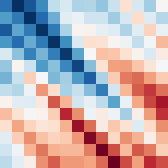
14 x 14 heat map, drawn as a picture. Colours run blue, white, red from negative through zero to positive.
Neither half mirrors the other. There is an overall slope up to the bottom right. The top left is the ninth with the lowest average.
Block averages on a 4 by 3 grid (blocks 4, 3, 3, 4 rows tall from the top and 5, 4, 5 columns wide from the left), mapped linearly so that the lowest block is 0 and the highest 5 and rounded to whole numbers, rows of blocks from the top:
023 | 214 | 334 | 455
